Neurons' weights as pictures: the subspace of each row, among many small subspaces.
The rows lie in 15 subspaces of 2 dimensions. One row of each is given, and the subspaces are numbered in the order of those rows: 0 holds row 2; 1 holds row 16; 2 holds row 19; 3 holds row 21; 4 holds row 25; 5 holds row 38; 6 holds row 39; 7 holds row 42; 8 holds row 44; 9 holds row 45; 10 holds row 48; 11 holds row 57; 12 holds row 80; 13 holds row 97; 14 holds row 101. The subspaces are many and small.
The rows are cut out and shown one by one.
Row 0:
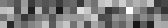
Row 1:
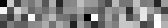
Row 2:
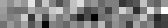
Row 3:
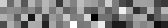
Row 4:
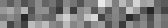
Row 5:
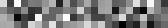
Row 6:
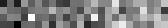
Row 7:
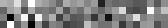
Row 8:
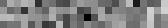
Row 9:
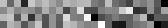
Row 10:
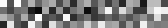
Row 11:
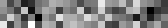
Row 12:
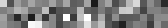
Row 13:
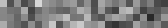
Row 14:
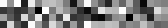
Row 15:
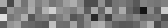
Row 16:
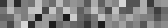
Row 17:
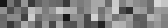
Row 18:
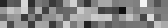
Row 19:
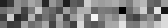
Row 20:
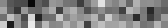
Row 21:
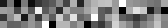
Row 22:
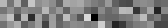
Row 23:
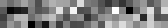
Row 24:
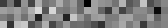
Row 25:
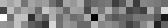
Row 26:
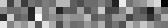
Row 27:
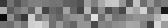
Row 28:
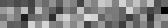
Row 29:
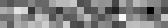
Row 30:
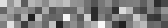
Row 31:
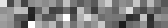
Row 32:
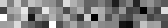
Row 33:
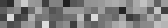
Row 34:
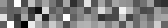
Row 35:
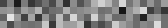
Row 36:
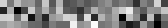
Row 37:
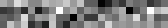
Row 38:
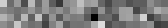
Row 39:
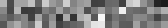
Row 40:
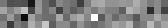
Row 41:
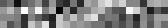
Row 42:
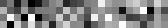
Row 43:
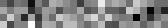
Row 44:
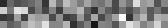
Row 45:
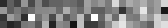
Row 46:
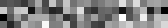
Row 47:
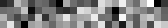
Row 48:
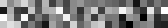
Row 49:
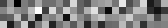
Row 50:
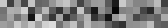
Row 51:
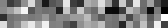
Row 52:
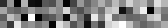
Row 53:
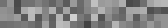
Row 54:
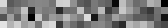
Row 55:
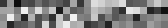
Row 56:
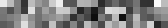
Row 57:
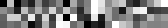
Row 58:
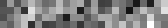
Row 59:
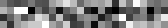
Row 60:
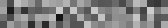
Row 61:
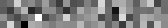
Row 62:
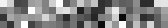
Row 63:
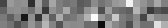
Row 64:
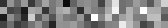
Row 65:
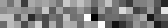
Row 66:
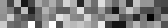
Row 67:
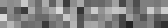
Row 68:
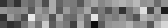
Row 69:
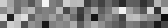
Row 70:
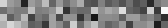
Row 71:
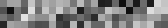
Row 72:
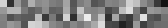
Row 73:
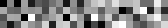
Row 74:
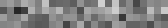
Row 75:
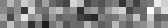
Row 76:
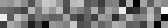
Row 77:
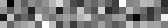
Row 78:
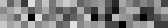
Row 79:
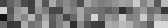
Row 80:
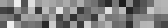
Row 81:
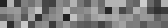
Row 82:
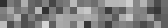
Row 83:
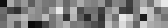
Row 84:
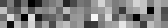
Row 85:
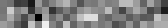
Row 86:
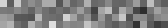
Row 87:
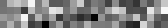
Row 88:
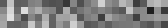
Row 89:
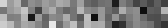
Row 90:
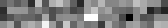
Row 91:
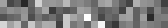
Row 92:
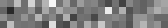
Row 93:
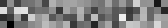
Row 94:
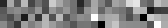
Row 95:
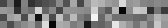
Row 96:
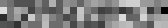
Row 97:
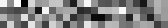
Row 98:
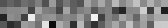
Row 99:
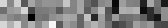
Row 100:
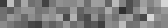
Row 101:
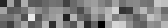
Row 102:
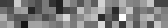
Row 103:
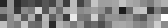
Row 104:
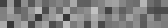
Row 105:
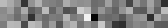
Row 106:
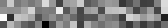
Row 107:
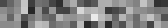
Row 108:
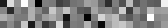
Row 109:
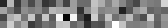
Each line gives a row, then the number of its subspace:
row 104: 1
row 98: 9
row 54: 2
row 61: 13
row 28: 3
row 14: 13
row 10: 1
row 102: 13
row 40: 14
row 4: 3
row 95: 3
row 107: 13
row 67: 10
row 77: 2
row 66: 7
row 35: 3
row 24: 1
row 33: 2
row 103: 3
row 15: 4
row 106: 2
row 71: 12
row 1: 8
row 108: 5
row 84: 7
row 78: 10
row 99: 9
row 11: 7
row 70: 9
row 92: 12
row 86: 12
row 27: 4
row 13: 7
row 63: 5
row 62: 13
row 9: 0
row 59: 8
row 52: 7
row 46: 10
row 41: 11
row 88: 6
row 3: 0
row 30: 14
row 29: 8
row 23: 6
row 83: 6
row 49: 1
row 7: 7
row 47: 13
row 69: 2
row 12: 11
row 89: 9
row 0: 12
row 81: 1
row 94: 5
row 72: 6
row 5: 12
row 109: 11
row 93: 8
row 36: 8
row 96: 10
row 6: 9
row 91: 5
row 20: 7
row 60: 6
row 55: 11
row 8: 5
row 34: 13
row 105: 0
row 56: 13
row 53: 11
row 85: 0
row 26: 2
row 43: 7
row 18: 13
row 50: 10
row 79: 10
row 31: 3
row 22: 0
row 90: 5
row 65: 0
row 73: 14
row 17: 14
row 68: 9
